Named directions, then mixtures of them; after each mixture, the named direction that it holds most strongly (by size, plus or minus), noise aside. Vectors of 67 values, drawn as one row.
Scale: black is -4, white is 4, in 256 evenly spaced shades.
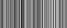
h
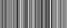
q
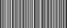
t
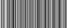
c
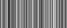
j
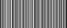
t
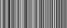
j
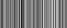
h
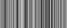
q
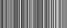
h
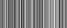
h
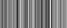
q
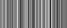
q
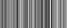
q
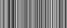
j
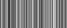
j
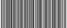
t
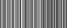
h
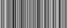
c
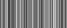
j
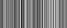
h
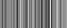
q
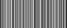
t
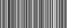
j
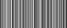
t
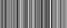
q
